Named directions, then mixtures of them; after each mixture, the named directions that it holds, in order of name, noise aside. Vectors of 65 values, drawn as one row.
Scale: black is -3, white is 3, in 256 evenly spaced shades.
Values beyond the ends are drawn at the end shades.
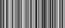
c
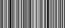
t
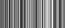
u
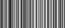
t, u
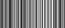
t, u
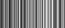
t, u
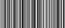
c, t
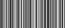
c, t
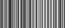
t, u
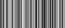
c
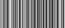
t, u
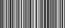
c, t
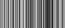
u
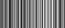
t, u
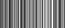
t, u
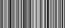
t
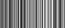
t, u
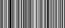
t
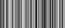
c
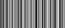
c, u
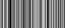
c, t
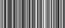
c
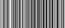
t, u
